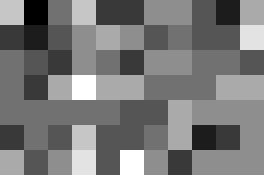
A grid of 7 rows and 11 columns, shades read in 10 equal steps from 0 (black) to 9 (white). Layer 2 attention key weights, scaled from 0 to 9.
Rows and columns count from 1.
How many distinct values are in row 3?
4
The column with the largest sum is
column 4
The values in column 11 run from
3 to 8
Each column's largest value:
7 4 6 9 6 9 5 6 5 6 8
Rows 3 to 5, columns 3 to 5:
2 5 4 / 6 9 6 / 4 4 4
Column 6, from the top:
2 5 2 6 3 3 9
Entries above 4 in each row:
5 4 3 6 4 3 8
